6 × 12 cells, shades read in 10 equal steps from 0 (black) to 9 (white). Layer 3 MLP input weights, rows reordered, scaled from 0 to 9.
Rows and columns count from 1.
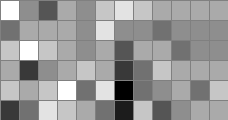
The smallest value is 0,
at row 5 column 7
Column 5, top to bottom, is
5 5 5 7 4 6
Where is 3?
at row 1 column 3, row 3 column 7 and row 6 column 9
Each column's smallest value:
2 2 3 6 4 4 0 4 3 4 4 5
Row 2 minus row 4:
-2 4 1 0 -2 2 3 1 -3 -1 -1 -1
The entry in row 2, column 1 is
4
